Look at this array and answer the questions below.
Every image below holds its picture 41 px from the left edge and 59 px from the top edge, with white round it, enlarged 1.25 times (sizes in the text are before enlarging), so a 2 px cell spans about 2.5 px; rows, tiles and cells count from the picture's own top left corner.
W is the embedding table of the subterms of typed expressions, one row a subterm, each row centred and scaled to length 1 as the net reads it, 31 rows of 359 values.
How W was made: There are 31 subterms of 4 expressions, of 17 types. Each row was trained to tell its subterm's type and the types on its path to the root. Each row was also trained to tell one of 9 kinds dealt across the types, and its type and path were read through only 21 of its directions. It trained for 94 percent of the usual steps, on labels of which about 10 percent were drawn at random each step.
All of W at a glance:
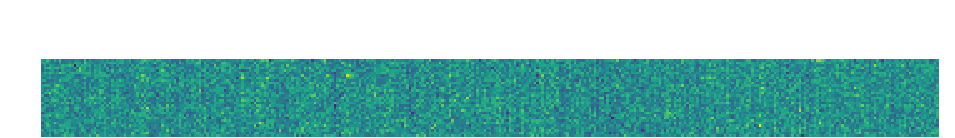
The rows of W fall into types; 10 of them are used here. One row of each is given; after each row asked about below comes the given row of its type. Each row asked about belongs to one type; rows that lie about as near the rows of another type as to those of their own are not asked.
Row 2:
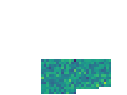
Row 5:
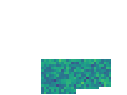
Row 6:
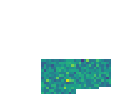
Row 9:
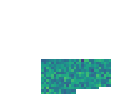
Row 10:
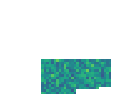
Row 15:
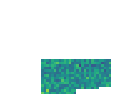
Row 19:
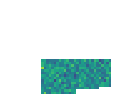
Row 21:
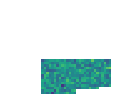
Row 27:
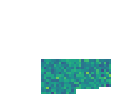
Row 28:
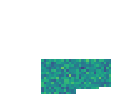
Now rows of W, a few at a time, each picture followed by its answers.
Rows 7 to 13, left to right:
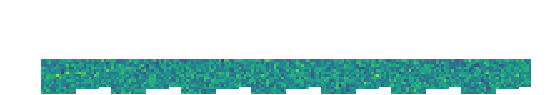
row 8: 19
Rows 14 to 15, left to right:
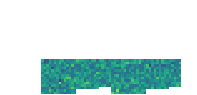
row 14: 9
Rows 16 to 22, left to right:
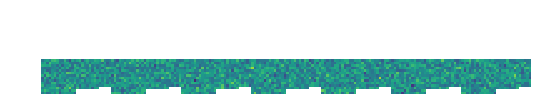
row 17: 15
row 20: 27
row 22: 10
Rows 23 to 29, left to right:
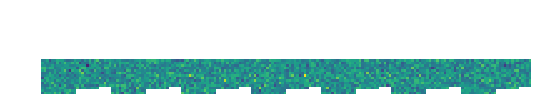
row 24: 2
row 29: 2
